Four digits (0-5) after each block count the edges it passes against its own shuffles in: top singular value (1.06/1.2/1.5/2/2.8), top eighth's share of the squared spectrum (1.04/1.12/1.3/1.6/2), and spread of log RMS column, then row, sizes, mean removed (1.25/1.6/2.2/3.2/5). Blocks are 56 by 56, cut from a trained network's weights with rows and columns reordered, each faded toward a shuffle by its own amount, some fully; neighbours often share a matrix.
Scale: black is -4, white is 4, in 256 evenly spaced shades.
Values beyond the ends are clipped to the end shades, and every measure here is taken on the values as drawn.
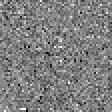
0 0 0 0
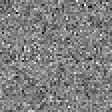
0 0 0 0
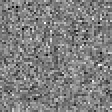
0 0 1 0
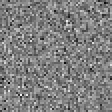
1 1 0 0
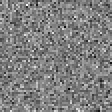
1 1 0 0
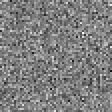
1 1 0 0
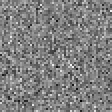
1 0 0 0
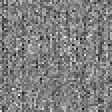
3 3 0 1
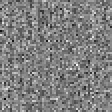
2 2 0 0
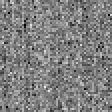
2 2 0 0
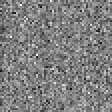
1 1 0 0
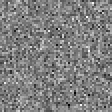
0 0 0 0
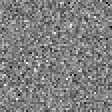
0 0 0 0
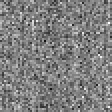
2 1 0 0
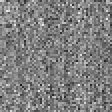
2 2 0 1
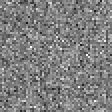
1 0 0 0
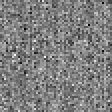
2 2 0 0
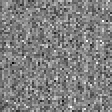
2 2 0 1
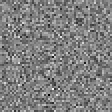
3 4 1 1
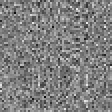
4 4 2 1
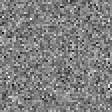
1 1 0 0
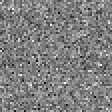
1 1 0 0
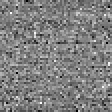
2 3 2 1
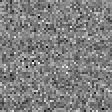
1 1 0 0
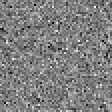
1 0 0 0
